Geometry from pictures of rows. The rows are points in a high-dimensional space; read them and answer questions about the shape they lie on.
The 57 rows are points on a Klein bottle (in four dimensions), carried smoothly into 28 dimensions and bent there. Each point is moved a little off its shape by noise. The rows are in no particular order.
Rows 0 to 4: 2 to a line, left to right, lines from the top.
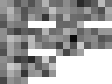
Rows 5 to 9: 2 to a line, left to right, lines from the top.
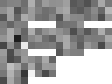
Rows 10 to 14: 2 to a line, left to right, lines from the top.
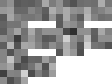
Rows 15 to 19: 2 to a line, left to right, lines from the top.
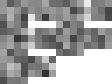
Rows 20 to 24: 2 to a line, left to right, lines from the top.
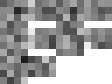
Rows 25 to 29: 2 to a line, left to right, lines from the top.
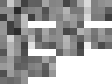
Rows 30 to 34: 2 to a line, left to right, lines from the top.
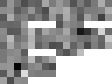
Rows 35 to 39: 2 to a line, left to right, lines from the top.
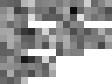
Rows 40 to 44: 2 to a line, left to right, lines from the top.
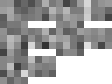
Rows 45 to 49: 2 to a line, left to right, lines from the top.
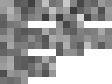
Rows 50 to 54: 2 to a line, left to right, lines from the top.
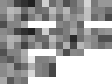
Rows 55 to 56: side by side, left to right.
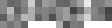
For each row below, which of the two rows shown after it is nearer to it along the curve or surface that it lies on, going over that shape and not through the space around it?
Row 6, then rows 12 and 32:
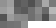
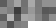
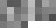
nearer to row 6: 12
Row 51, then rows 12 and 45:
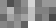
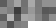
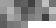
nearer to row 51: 12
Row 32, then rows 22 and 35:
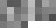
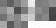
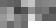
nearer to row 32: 22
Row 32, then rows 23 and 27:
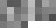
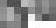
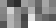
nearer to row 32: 27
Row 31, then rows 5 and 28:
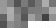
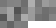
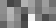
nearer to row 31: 28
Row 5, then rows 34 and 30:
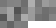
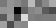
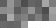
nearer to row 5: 30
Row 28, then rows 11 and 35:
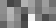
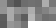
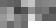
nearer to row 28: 35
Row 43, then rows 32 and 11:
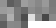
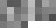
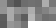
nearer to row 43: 11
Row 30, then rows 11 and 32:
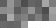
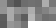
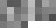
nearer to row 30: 11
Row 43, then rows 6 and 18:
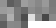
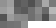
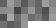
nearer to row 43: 6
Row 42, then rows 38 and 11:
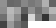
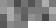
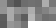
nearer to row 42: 38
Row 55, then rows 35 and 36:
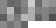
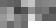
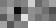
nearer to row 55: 36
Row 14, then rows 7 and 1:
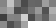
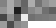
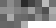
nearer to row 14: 7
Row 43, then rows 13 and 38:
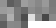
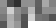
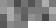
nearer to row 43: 38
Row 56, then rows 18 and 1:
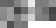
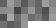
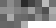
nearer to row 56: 18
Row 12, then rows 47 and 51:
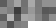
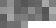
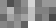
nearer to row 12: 47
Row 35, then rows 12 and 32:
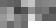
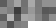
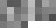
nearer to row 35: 12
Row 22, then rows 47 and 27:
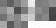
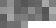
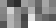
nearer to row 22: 27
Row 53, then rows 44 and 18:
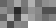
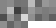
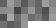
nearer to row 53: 18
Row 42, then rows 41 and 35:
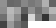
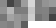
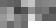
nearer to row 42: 35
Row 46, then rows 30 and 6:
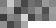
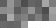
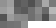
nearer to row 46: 6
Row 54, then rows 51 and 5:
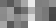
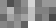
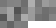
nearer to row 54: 51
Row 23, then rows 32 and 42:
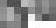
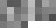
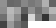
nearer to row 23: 42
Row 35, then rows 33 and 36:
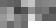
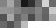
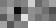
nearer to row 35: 36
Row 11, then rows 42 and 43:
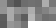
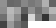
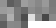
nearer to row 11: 43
